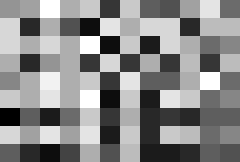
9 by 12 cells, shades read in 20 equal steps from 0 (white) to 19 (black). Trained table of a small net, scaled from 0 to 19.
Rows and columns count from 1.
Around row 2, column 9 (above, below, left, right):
13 3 3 16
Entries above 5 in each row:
8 6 7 9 8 6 11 6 11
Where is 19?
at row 7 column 1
